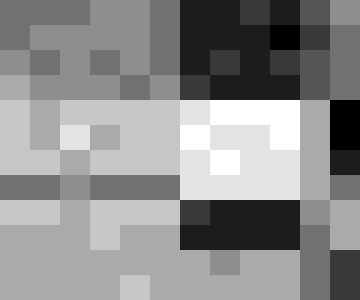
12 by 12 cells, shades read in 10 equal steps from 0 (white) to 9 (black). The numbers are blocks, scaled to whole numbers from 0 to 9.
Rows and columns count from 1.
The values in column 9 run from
0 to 8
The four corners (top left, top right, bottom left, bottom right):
5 4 3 7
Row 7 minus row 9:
0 0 0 0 0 0 -6 -8 -7 -7 -1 5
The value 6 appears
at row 1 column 11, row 3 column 11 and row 4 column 11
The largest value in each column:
5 5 5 5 5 5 8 8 8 9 7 9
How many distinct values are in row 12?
4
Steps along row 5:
up down same same same down down same same up up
